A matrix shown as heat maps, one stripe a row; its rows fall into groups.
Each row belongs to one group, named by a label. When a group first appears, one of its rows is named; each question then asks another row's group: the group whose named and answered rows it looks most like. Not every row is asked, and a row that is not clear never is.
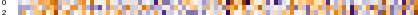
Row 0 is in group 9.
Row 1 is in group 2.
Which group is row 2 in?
9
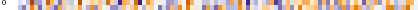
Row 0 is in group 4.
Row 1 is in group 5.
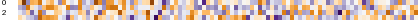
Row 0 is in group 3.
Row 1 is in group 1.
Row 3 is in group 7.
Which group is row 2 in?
2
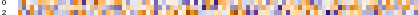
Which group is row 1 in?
5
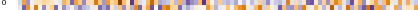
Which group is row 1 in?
2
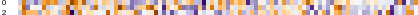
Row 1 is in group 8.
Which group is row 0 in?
7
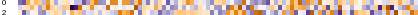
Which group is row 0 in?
1
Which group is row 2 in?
2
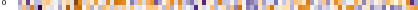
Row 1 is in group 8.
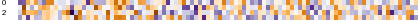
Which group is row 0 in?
1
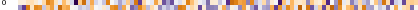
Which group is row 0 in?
9
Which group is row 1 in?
1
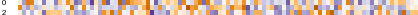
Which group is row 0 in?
2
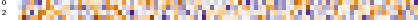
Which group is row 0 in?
4
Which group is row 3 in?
3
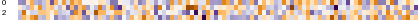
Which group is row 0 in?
5
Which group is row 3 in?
5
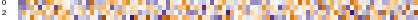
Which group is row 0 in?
1
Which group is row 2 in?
9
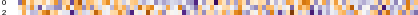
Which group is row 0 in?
9
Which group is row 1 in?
8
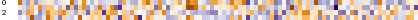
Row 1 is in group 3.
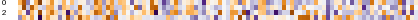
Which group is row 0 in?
3
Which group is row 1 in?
3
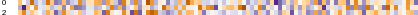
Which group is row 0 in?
4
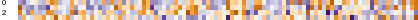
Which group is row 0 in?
2
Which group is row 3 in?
9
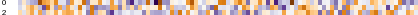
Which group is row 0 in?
7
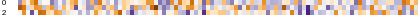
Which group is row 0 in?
5
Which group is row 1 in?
3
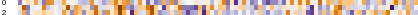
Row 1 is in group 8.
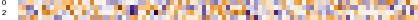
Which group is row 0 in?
5
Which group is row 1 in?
8
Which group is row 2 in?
7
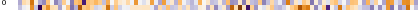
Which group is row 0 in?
4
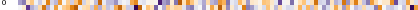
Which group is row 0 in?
5
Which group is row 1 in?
8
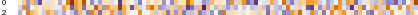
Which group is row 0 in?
8
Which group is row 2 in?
1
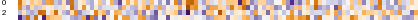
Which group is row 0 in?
3
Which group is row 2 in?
7
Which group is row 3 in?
1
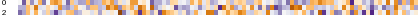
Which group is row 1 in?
1
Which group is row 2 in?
2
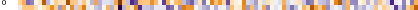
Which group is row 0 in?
8
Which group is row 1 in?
9
